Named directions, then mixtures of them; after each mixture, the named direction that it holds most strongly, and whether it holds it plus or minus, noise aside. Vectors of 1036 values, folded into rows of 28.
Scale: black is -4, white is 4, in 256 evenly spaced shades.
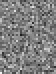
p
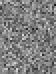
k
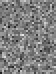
p, minus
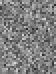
k, plus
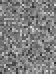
k, minus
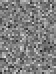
p, minus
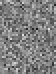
k, plus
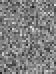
p, minus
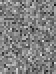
k, plus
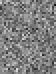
k, plus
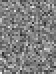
p, plus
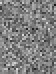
k, plus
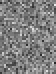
k, minus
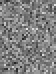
k, minus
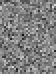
k, minus
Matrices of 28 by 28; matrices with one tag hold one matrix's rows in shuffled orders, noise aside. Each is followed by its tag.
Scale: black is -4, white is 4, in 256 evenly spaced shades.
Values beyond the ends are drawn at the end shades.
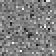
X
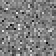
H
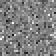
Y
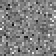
Y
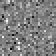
H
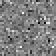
X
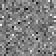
Y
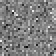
Y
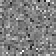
X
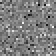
X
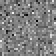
Y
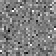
Y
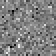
H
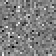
H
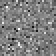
H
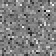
X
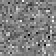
X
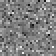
X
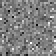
Y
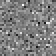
X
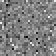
Y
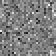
Y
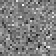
X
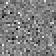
H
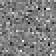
X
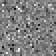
H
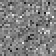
X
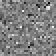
X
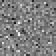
H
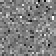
X
